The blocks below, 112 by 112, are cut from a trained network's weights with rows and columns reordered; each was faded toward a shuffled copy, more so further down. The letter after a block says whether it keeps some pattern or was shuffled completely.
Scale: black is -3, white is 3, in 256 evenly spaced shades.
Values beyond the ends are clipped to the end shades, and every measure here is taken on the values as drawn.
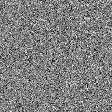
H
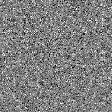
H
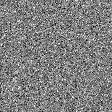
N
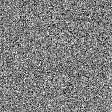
H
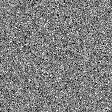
N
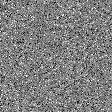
N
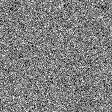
N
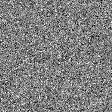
H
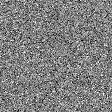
N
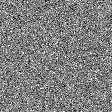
N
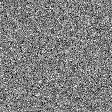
N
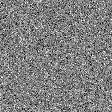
N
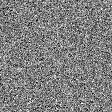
N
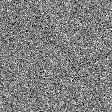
N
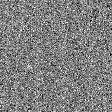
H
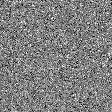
N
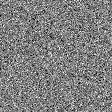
N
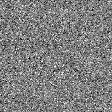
H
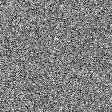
N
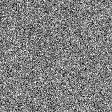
H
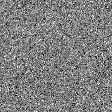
H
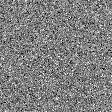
N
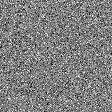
N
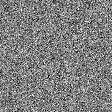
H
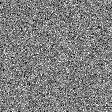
N
